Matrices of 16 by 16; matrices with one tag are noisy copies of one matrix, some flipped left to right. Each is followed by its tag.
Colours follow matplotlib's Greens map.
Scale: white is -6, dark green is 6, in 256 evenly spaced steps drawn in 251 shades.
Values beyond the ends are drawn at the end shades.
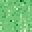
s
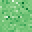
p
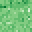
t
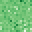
s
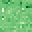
t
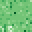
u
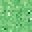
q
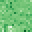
u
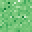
p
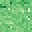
t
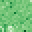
u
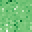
s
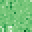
u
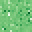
q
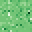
q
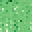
s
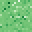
p
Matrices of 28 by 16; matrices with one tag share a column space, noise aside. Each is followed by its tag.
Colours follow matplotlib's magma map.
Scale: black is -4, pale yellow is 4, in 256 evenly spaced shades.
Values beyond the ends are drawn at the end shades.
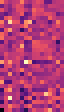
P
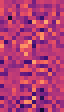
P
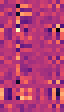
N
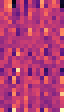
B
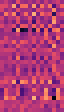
N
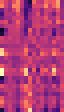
B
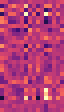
N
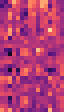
B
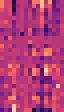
B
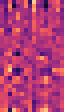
B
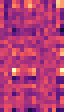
B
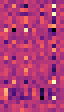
N
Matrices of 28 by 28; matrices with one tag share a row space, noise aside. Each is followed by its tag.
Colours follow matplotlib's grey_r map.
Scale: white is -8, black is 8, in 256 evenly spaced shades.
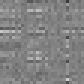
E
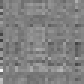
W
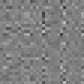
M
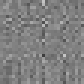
M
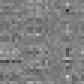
E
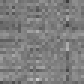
E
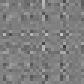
M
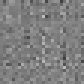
M
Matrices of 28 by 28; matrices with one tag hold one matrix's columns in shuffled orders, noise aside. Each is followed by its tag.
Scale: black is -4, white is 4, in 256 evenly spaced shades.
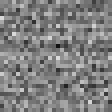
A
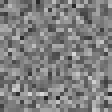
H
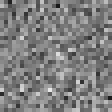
H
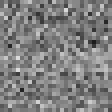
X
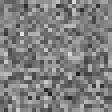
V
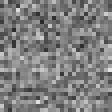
X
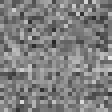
X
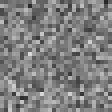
H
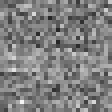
X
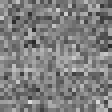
X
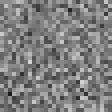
V
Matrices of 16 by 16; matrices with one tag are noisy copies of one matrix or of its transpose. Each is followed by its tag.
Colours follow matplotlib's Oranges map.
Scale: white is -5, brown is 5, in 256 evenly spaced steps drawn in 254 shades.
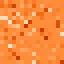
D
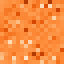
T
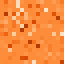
D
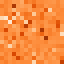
D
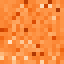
T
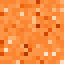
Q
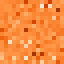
T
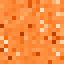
T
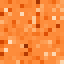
Q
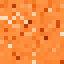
D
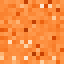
T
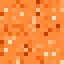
Q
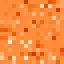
T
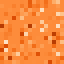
T
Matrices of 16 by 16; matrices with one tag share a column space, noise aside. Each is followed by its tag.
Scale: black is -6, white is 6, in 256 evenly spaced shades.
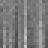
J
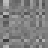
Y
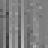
J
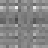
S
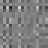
S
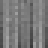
J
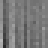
J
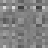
S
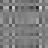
S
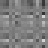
Y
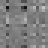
S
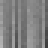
J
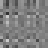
Y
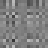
Y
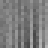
J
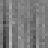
J
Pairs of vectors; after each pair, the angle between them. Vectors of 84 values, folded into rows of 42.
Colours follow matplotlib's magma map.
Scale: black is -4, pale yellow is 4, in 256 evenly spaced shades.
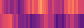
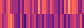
partly aligned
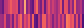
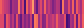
nearly opposite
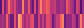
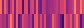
nearly opposite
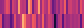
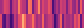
nearly parallel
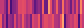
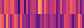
partly opposed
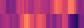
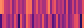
orthogonal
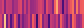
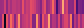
nearly opposite
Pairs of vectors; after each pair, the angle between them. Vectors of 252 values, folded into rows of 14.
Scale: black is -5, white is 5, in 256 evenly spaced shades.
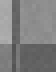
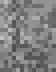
partly aligned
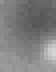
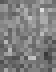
partly opposed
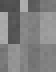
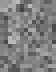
partly opposed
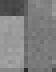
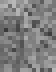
partly opposed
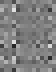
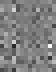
nearly parallel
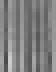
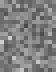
orthogonal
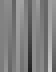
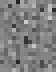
orthogonal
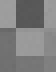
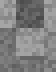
nearly parallel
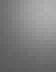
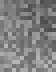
partly opposed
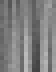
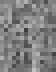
partly opposed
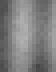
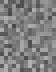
orthogonal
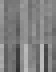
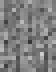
partly aligned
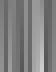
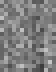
partly opposed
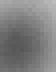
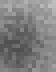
nearly parallel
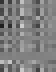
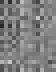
nearly parallel
